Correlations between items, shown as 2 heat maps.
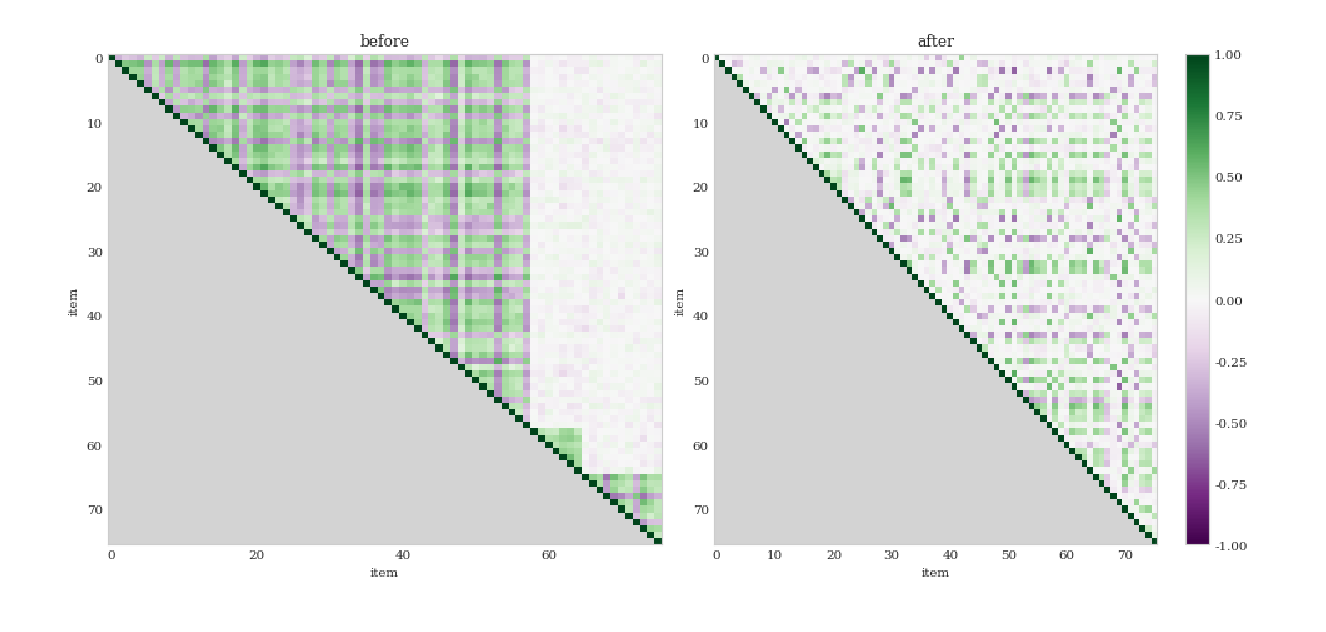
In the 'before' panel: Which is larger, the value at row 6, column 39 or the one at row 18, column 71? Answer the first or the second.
the first
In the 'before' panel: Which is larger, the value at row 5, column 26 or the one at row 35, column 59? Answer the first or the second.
the first
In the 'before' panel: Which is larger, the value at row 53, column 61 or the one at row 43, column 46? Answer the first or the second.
the first
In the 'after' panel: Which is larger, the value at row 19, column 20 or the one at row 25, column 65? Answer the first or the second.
the first
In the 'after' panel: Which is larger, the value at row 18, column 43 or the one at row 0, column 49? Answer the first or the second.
the second
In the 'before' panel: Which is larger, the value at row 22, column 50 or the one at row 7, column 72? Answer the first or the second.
the first
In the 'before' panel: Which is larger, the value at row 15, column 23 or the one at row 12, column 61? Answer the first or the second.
the first
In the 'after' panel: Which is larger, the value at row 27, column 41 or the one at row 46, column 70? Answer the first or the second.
the first
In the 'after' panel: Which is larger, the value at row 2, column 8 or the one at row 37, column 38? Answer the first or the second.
the second
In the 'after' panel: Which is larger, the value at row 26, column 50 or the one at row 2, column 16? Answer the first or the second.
the first
